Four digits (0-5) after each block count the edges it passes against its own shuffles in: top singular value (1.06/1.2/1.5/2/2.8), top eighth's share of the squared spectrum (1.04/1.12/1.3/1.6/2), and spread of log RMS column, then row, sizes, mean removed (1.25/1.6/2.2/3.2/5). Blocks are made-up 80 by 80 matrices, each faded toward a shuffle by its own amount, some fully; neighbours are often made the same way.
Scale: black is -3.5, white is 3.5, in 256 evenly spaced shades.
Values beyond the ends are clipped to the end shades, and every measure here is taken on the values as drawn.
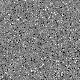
0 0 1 0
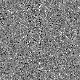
1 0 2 0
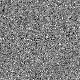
0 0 0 2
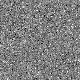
0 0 0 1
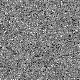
0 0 0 0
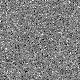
0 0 0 0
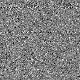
1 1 0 2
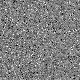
0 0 0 0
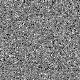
0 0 0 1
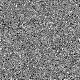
0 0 0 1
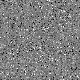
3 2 0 1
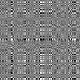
5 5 4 4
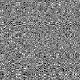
4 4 2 2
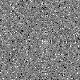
3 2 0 1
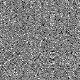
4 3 1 1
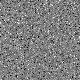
1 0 0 0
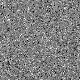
2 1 0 0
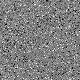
0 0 0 0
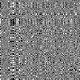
5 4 3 3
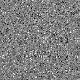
3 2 1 1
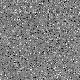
3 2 0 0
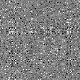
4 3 2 2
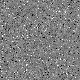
2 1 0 0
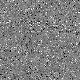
2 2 1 1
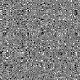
4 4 2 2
